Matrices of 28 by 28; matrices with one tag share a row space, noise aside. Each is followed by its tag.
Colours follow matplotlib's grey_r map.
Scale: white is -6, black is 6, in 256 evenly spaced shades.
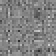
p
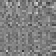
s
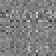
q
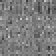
p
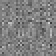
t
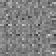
s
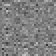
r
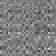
p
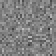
t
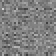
r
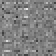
r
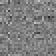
p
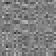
r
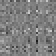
q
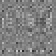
t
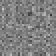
t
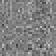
t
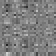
r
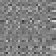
s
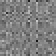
q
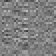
r
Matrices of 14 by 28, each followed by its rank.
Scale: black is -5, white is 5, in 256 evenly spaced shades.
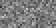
full rank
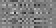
three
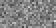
full rank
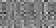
three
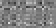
three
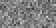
full rank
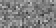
full rank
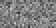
full rank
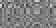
three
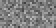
full rank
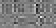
three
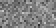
full rank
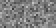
full rank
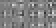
three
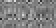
three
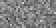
full rank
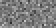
full rank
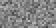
full rank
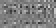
three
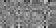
three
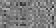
three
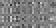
three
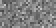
full rank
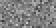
full rank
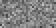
full rank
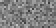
full rank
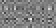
three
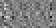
three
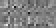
three
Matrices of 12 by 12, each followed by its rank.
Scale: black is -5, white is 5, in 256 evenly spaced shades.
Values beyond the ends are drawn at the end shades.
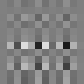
one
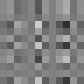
one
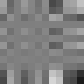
one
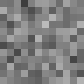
full rank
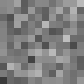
full rank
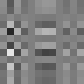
one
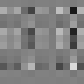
one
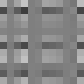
one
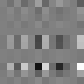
one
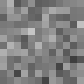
full rank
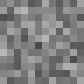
full rank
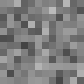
full rank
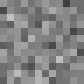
full rank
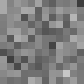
full rank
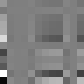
one
